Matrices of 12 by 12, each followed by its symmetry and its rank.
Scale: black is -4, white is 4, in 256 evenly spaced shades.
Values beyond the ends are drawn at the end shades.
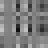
neither, rank one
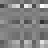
neither, rank one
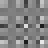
symmetric, rank one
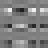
neither, rank one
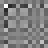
symmetric, rank two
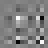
symmetric, rank one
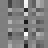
neither, rank one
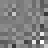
symmetric, rank two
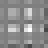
symmetric, rank one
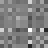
symmetric, rank two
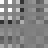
symmetric, rank one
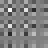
symmetric, rank one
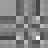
symmetric, rank two
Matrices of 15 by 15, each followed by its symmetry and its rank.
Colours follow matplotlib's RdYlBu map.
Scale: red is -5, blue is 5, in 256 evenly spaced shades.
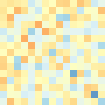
symmetric, full rank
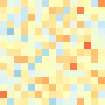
neither, full rank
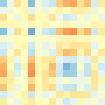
symmetric, rank two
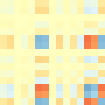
symmetric, rank one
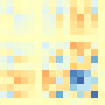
symmetric, rank two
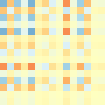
symmetric, rank one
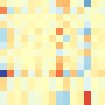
neither, rank two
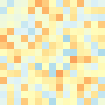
symmetric, full rank
